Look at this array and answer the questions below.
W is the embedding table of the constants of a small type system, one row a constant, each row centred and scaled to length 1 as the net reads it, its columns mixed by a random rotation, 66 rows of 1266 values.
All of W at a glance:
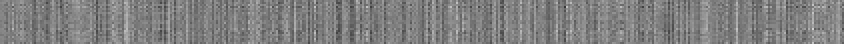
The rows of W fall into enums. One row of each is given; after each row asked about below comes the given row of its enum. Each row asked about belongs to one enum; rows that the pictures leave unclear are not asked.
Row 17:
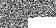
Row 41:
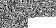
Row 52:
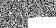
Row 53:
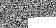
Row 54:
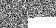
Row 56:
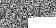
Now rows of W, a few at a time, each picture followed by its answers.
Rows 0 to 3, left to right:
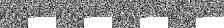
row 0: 56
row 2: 52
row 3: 41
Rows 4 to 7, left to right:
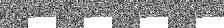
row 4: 56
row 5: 41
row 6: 54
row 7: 54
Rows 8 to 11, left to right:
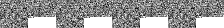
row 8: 56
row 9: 53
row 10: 56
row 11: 56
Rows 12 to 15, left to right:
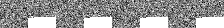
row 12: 56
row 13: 54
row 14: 41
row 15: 53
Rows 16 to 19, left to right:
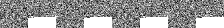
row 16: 56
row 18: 56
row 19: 54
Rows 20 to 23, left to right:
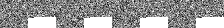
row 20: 54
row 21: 53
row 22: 41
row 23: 54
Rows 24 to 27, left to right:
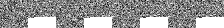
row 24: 41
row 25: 53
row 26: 17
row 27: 17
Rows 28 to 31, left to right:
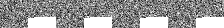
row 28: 41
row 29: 56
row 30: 54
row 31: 52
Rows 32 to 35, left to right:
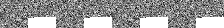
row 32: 53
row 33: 54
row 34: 53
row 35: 54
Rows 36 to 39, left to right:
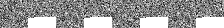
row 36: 41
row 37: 52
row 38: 53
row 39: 52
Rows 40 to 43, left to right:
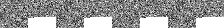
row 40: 53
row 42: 54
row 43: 41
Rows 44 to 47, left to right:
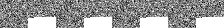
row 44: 54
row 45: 41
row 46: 41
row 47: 53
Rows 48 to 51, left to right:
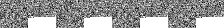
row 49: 41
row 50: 56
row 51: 53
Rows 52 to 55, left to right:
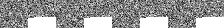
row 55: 41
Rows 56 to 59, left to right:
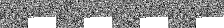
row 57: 41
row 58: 53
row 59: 56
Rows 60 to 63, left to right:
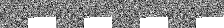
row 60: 53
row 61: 56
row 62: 54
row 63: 56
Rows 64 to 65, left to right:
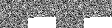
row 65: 54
